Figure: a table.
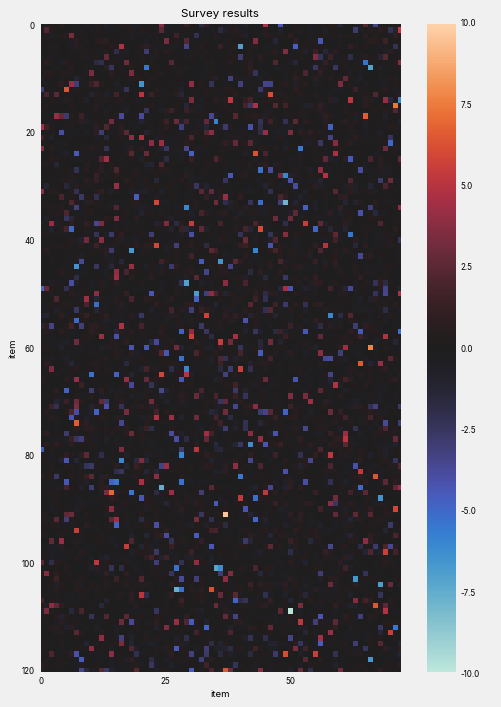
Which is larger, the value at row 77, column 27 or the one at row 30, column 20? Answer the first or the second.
the second
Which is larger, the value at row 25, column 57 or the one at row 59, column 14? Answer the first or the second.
the first
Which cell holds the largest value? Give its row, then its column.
91, 37
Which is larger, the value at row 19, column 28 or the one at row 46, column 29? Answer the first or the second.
the second
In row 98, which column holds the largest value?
69
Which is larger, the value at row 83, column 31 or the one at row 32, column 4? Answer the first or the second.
the second
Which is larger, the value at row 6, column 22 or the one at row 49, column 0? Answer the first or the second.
the first
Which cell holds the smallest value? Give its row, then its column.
109, 50
